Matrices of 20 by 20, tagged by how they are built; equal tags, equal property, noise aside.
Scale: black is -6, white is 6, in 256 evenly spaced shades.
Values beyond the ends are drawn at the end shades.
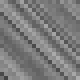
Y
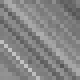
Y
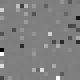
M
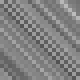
Y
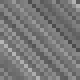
Y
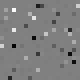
M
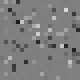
M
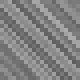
Y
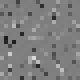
M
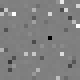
M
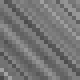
Y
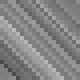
Y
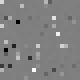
M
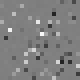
M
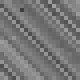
Y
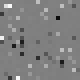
M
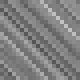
Y
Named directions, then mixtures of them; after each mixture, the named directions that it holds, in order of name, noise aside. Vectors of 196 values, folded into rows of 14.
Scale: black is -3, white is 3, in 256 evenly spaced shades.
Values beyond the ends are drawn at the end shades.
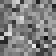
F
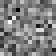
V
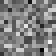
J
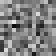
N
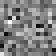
N, V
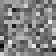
F, N, V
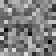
F, J, N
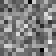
J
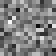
V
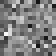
F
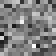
F, N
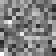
J, N, V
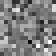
F, J, V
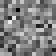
V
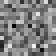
F, J, N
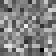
J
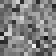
F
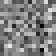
J, N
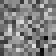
F, J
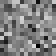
F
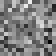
F, J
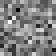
V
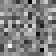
J, N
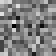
N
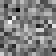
V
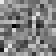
N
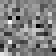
N, V
